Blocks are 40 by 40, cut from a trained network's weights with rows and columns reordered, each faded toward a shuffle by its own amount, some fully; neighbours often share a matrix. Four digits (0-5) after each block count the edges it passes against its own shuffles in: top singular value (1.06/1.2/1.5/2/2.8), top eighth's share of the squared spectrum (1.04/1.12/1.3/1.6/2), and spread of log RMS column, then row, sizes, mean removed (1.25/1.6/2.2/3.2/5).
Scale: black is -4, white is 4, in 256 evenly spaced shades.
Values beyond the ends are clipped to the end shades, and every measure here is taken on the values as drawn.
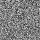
0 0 0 0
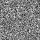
0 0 0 0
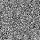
2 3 0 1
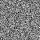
1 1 0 0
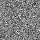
0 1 0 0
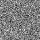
2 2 0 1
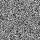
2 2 0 0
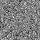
0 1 0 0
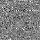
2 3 0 1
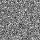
2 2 0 1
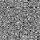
3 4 1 2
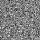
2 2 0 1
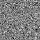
2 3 0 2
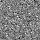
0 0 0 0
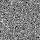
0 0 0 0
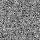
1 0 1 0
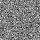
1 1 0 0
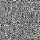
3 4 1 2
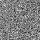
2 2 0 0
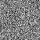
1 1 0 0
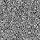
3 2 1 0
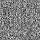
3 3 1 1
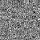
2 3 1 1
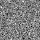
1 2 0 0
